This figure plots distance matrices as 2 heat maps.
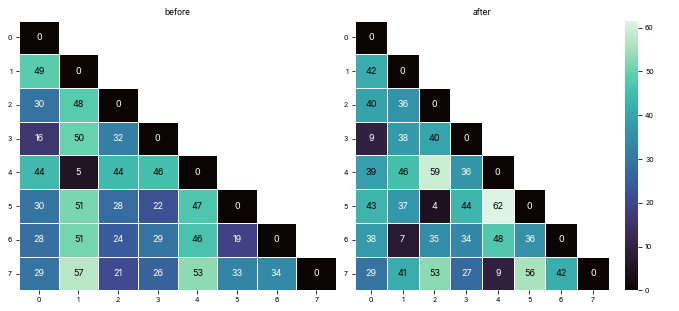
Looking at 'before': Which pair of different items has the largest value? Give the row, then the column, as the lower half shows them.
7, 1
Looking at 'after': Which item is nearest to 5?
2
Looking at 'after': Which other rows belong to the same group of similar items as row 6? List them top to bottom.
1
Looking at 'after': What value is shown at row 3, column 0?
9
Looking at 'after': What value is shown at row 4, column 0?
39
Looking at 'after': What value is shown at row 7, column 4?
9
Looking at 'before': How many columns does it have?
8
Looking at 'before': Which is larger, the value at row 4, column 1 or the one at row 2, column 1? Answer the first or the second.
the second
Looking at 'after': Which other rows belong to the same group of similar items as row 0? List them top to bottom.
3
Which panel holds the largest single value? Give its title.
after
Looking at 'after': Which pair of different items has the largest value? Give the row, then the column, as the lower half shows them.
5, 4
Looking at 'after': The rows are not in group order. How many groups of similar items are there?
4
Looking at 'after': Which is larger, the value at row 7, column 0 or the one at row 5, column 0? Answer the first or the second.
the second
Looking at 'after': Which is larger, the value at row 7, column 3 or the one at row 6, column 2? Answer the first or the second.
the second
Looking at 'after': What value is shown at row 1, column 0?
42
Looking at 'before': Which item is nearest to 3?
0
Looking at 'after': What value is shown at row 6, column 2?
35
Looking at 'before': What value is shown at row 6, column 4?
46
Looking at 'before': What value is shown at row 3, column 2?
32
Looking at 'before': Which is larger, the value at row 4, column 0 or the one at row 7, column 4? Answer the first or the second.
the second
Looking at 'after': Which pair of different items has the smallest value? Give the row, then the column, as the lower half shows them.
5, 2
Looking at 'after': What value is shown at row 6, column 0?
38
